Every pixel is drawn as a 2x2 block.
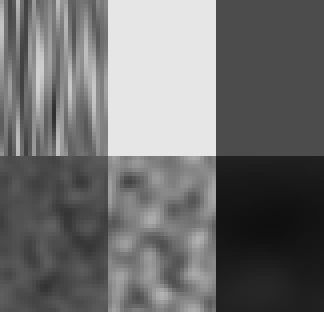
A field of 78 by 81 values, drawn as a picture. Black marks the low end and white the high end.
It is made of 2 by 3 panels. Panel 1,1: middling, streaked downward, strong in contrast. Panel 1,2: very high, flat. Panel 1,3: low, flat. Panel 2,1: low, blotchy, faint in contrast. Panel 2,2: middling, blotchy. Panel 2,3: very low, smooth, faint in contrast.
